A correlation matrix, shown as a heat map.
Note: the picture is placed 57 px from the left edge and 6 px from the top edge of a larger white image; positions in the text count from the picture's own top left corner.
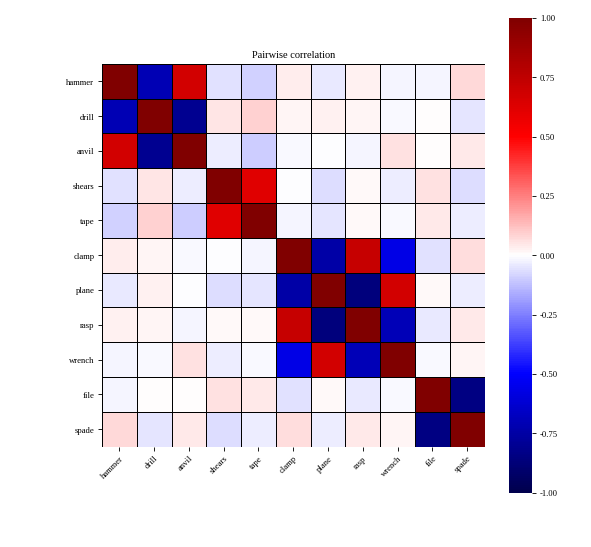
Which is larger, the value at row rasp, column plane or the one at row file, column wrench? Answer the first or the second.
the second
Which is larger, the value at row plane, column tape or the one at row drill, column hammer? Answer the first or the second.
the first
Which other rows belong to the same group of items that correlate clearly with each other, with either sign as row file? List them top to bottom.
spade
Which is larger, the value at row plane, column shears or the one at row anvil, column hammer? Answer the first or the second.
the second
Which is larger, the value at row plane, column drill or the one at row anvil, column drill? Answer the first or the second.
the first
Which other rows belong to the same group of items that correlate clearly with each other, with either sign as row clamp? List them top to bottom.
plane, rasp, wrench
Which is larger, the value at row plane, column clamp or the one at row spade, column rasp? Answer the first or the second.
the second
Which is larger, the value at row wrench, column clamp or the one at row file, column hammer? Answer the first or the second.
the second
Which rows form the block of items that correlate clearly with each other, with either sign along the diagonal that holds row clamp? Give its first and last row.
clamp to wrench
